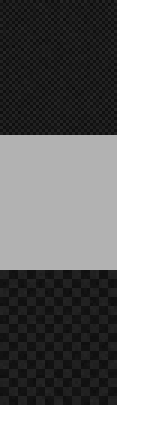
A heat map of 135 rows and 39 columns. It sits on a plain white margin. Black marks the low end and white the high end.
It is made of 3 by 1 panels. Panel 1,1: very low, checkered, faint in contrast. Panel 2,1: high, flat. Panel 3,1: very low, checkered, faint in contrast.
